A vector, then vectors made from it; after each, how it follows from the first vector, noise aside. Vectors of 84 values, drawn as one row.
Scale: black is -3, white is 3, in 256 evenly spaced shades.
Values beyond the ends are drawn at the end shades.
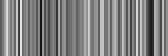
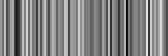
reversed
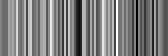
wrapped around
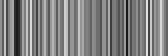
reversed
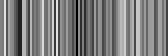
wrapped around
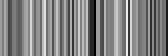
wrapped around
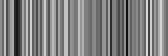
reversed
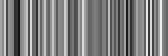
reversed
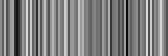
reversed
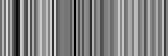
wrapped around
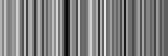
wrapped around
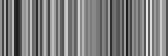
reversed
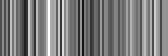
wrapped around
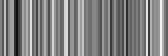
reversed
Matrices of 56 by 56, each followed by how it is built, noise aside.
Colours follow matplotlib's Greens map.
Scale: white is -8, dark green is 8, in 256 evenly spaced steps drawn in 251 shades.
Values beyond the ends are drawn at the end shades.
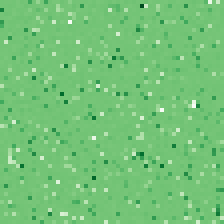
sparse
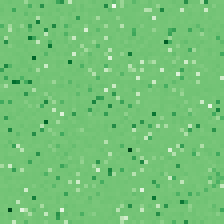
sparse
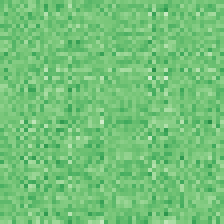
low rank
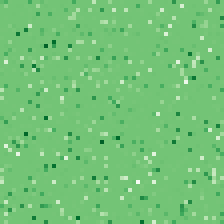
sparse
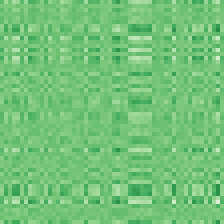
low rank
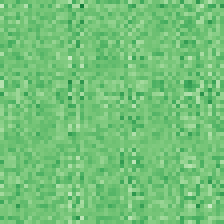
low rank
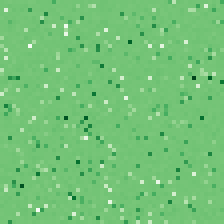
sparse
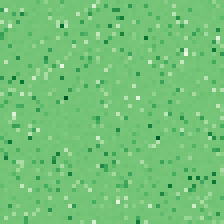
sparse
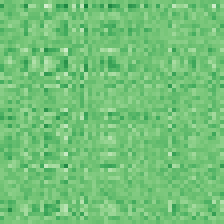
low rank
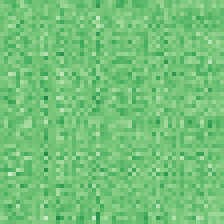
low rank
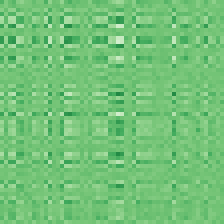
low rank
